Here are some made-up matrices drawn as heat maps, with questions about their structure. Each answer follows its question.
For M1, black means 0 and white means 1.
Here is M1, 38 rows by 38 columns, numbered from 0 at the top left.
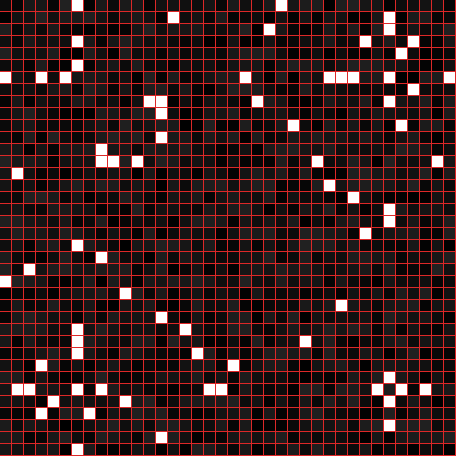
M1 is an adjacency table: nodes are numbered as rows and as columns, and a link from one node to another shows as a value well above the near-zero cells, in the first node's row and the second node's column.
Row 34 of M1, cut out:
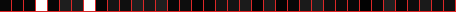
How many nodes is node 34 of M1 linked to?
2
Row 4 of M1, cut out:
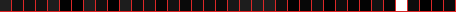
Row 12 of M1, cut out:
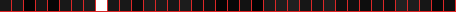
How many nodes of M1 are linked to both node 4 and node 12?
0
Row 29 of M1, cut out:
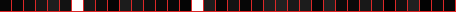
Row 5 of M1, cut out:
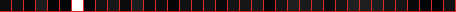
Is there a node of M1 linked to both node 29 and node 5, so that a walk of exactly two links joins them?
yes
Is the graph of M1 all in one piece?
yes
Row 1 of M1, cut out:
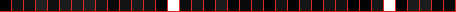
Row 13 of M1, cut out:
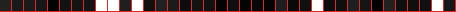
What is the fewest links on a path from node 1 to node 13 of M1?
3
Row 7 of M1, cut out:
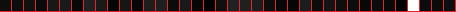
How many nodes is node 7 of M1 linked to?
1
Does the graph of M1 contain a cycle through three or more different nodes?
no
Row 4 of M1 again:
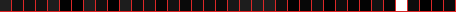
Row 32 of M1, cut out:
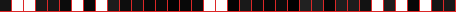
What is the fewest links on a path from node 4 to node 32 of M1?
2
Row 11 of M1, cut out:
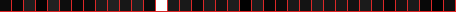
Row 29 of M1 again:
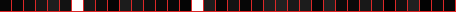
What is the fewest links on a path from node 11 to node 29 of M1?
5
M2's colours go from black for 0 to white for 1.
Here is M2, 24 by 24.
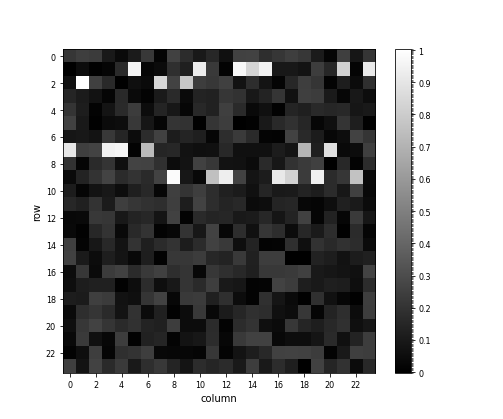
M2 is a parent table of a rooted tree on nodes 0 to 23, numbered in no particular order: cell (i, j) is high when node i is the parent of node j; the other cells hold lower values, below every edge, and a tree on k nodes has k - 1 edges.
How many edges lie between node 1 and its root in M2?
1
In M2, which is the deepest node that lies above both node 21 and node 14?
1
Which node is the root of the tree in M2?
2
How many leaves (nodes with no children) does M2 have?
20
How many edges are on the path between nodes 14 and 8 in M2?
4
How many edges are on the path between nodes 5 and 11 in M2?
4
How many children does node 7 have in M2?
6
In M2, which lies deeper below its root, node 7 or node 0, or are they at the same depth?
node 0
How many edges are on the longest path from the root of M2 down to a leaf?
2
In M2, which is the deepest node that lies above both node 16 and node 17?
9
